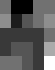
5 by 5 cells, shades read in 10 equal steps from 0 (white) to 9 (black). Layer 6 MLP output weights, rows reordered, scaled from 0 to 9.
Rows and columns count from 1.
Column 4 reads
5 5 7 7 7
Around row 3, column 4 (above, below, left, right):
5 7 7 5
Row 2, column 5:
4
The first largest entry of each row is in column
2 2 1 1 4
